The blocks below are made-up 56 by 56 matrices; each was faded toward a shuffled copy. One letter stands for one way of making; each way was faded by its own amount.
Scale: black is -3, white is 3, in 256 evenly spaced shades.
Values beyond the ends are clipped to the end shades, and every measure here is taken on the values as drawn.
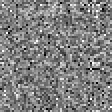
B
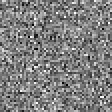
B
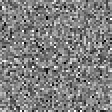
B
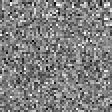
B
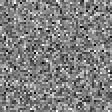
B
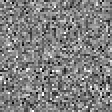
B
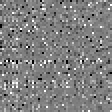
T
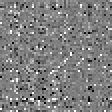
T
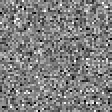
B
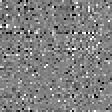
T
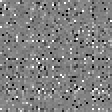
T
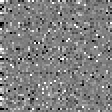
T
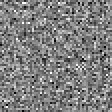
B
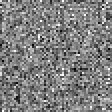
B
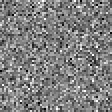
B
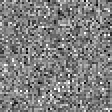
B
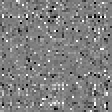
T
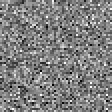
B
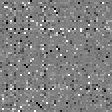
T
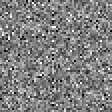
B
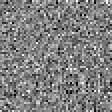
B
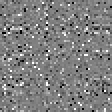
T
